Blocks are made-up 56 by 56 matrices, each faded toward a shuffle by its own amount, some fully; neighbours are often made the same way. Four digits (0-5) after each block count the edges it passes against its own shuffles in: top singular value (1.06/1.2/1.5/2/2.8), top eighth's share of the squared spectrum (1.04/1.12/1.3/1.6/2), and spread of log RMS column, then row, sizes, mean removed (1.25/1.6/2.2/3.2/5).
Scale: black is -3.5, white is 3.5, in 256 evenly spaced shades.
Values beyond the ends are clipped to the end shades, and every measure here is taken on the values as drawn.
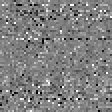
3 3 1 2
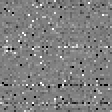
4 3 0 1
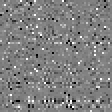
4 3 1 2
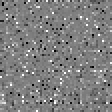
3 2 0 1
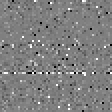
4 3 0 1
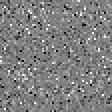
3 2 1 0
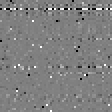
4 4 0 2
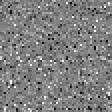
3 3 1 1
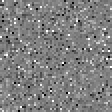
1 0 0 0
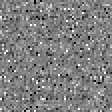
3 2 0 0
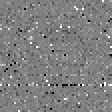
3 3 0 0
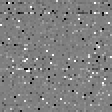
3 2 0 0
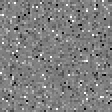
0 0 0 0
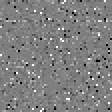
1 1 0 0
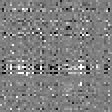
4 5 2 3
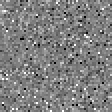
0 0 0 0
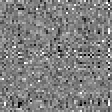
4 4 2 2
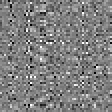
4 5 3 3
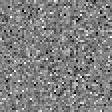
2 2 0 0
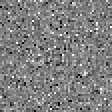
2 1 0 0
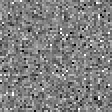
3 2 0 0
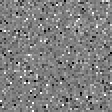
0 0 0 0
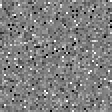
0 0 0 0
